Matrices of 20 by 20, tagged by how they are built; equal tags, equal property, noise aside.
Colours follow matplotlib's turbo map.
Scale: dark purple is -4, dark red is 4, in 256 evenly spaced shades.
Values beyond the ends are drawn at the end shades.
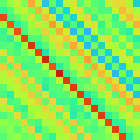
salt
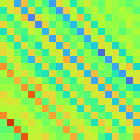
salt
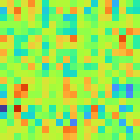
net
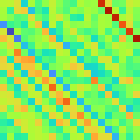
salt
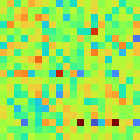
net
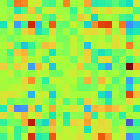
net
